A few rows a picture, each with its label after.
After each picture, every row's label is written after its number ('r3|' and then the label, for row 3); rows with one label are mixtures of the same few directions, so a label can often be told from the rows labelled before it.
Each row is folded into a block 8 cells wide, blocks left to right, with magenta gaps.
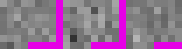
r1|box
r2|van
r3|van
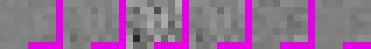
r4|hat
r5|van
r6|van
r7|van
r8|hat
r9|hat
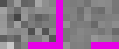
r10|box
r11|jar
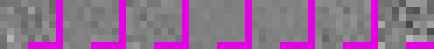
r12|van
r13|jar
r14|box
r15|box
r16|van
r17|van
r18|jar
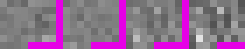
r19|hat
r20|box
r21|van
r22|van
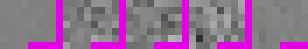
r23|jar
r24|jar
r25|hat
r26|van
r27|van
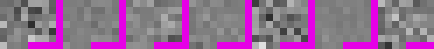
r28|jar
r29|jar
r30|hat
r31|box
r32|box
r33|van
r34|box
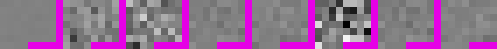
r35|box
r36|van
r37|box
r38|jar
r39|jar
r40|jar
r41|jar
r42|hat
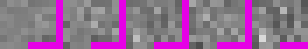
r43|hat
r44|jar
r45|van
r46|box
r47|van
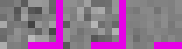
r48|jar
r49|jar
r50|van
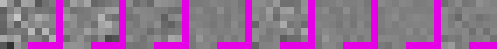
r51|box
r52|hat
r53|hat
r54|van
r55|jar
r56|van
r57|box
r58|box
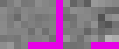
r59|box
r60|hat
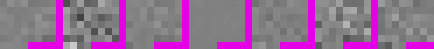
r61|hat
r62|box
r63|jar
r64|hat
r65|box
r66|jar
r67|box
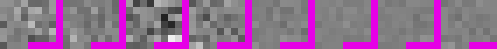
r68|jar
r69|van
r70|hat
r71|box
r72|jar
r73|jar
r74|hat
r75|box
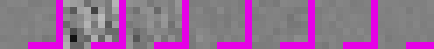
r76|hat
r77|van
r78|van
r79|van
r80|hat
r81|box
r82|van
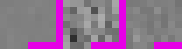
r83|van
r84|van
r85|van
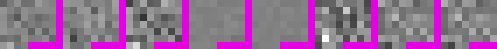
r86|box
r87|van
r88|box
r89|hat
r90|jar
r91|van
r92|box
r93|box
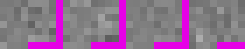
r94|jar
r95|hat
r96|jar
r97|van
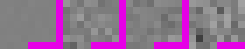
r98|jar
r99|box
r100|hat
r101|van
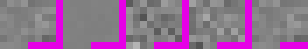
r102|hat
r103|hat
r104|box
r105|box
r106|hat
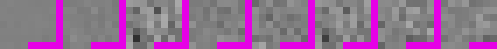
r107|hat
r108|van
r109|van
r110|jar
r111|box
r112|van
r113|jar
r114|hat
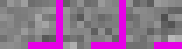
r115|hat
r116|box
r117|hat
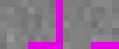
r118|van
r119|jar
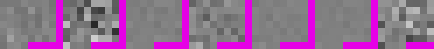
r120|van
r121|jar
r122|jar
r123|box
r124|box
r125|jar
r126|jar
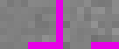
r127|hat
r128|jar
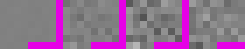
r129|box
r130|box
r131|box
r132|box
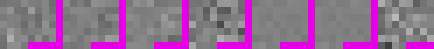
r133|van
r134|hat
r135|hat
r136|jar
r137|box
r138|box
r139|box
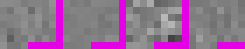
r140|van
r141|hat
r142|hat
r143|van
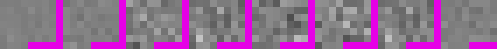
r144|van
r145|box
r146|box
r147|van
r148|hat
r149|jar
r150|van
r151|jar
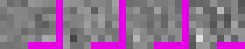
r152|hat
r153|van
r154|van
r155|van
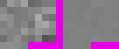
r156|hat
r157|jar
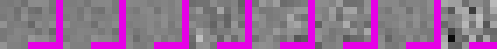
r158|jar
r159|jar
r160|van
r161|van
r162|hat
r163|jar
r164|van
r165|van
